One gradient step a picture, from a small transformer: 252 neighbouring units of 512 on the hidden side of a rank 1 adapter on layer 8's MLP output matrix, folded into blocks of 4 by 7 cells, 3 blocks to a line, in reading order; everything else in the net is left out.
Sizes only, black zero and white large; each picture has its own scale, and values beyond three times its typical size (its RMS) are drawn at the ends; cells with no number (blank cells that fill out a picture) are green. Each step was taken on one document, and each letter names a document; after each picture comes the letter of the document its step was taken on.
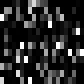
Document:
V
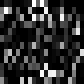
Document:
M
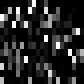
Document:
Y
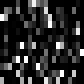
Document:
V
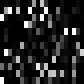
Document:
V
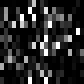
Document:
M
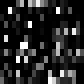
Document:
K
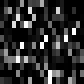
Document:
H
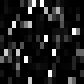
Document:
H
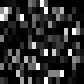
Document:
M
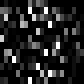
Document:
M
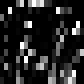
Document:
K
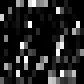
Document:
K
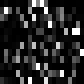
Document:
M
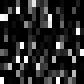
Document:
V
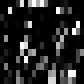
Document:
K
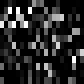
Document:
Y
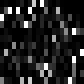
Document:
H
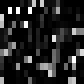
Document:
H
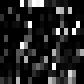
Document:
K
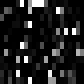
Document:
K
